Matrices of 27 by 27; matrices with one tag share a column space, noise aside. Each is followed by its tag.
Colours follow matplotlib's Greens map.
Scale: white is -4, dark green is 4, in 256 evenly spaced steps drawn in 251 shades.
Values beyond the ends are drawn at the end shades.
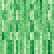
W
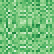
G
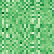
G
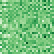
G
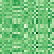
G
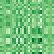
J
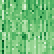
W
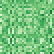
J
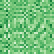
G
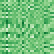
G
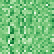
J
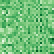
J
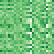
G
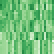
W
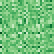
G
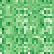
J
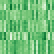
W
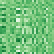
J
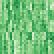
W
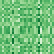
J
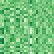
J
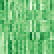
W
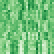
W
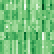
W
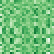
J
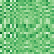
G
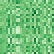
J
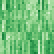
W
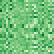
G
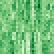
W
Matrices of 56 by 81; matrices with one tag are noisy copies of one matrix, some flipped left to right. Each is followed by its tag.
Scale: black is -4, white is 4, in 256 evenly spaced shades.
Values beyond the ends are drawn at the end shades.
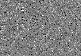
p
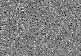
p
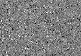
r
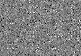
r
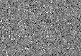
r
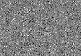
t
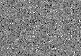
r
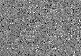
r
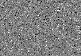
p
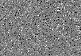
p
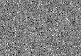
t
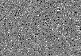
p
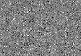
t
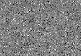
t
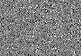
r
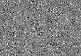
t
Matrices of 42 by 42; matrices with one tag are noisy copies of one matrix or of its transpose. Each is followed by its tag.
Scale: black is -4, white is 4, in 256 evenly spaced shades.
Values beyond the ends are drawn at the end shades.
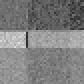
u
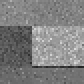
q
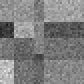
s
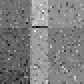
u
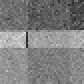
u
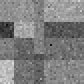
s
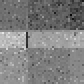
u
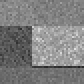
q
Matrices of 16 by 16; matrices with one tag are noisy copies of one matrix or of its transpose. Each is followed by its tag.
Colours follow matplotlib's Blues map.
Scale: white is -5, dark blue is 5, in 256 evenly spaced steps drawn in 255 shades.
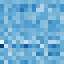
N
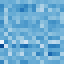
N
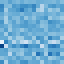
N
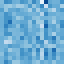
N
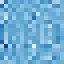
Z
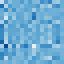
Z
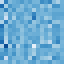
Z
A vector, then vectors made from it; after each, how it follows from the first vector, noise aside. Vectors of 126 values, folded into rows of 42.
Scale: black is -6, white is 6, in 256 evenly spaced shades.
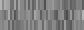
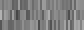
reversed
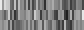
scaled up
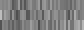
reversed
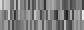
scaled up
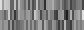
scaled up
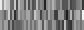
scaled up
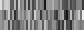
scaled up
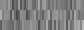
reversed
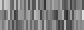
scaled up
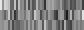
scaled up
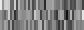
scaled up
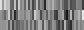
scaled up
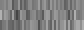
reversed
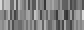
scaled up
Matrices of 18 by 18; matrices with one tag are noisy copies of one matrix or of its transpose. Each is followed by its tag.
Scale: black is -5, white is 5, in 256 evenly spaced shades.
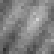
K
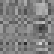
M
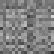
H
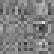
M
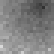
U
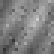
K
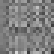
H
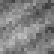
K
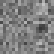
M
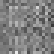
H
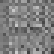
H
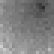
U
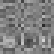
M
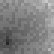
U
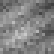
K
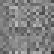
H
